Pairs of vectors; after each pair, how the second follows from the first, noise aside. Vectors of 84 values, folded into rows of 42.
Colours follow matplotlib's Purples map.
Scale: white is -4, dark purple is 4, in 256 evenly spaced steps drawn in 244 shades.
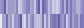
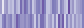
shuffled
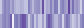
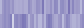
shrunk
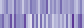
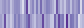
shuffled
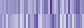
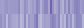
shrunk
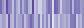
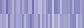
shrunk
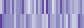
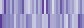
copied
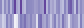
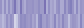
shrunk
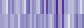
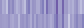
shrunk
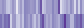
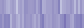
shrunk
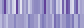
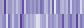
shuffled
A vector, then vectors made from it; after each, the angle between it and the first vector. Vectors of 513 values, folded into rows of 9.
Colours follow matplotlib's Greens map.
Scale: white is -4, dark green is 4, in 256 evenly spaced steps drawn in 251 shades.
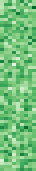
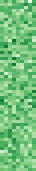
partly opposed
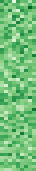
orthogonal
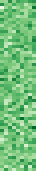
orthogonal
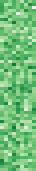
nearly opposite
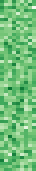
nearly opposite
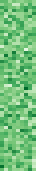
orthogonal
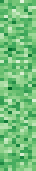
partly opposed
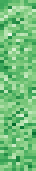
orthogonal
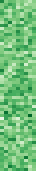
orthogonal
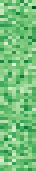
nearly parallel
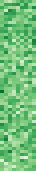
partly aligned
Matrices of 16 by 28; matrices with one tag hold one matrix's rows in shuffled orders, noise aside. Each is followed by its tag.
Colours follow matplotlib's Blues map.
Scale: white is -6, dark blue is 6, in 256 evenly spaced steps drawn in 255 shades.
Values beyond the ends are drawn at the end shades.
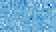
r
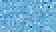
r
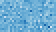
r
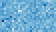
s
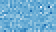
r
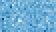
s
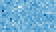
s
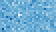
s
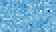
r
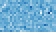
r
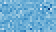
r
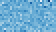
r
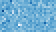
s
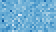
s
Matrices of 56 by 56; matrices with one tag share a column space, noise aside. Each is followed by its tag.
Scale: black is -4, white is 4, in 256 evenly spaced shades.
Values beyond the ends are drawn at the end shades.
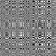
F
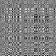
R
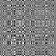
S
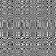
F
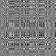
F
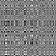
S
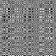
R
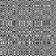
S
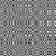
S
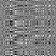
S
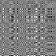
R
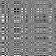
R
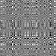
F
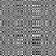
S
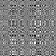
S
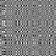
S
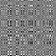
S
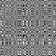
S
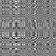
F
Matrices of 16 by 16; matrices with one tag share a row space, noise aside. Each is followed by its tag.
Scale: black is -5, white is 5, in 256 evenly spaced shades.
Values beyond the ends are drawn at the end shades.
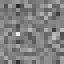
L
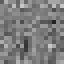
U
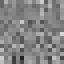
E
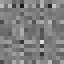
E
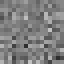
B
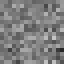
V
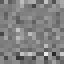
L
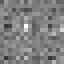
U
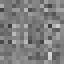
B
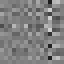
B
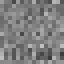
E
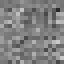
V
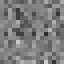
L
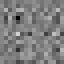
L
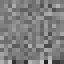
B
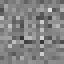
E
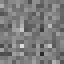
E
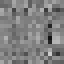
B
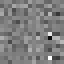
B
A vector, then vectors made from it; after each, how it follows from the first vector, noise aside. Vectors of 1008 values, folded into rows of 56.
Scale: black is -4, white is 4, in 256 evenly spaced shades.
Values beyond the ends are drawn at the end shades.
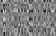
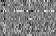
sign-scrambled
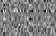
copied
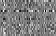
sign-scrambled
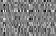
copied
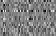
copied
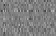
shrunk
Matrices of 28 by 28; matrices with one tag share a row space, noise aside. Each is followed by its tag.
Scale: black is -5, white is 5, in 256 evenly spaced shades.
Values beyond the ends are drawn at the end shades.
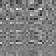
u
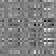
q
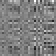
q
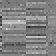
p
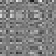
u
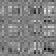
q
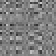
u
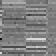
p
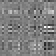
q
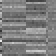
p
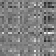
q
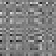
u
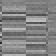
p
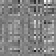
q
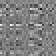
u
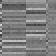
p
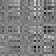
q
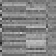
p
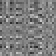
u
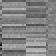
p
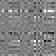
q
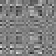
u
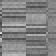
p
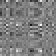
u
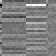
p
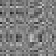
u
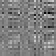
q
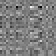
u
